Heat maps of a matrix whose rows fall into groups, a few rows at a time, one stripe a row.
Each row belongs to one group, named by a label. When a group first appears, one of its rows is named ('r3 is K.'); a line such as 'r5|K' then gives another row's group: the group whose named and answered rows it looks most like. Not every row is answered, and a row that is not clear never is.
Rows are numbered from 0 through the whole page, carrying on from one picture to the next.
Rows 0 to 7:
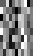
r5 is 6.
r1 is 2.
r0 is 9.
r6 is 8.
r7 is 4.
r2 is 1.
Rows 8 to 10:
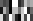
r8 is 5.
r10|2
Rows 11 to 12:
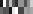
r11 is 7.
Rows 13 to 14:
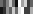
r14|1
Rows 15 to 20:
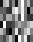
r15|1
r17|9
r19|5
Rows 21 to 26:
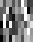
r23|8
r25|8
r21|9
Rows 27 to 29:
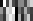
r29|4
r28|4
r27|7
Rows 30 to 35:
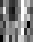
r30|8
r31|8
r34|1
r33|9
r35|1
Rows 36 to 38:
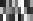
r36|1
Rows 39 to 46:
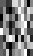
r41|1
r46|9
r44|4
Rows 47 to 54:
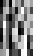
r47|6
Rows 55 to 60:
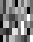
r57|8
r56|9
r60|7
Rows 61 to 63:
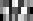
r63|1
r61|5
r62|9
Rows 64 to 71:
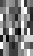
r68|2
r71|8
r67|9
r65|9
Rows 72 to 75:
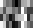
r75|2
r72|2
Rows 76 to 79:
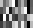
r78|7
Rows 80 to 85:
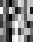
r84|5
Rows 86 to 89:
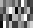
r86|9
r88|6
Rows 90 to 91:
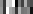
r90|4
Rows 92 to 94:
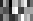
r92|6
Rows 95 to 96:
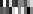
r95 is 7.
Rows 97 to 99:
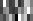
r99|4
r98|8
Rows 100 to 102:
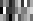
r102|5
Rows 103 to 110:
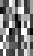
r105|2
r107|9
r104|1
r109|2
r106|2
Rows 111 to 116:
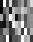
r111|7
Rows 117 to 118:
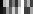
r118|1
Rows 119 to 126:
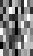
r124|8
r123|2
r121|8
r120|4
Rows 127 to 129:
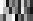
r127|2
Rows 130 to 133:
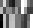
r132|7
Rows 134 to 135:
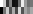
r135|1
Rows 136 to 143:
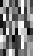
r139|1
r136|1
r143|4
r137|2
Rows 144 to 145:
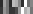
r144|6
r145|8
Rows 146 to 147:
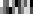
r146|2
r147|5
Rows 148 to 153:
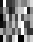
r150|1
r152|9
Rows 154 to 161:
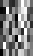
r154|8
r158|6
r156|4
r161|1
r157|1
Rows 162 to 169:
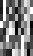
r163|7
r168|9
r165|2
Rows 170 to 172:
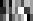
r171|1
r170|6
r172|9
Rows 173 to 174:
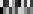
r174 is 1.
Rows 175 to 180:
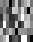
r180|9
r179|4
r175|5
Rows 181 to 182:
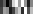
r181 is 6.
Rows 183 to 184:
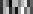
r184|1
